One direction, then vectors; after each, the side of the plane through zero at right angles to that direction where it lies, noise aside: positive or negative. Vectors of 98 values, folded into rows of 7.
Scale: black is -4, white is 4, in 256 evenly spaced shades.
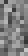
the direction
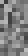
positive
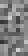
negative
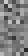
negative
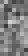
negative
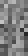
positive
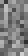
positive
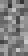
negative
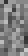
positive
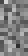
negative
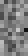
positive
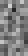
positive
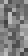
negative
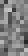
positive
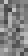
negative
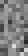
positive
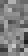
positive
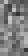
negative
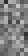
positive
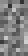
negative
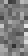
negative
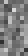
negative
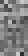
negative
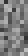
positive
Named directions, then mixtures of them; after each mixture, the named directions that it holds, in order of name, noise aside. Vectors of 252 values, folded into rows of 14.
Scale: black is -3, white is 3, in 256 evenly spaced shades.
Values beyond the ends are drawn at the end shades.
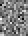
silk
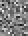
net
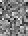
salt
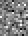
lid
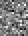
lid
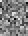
salt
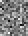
net, salt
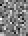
silk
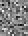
net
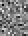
net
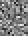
net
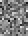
salt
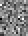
silk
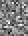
lid, net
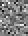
net, silk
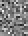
net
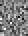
net, silk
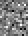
lid
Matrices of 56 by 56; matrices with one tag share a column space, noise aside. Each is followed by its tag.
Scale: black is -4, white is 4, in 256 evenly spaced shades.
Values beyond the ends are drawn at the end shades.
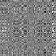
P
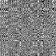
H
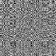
H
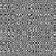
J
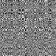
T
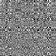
T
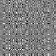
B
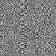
J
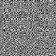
T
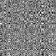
B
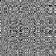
P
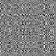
J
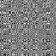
B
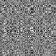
P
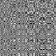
B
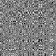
B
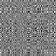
P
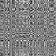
H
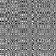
B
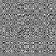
J
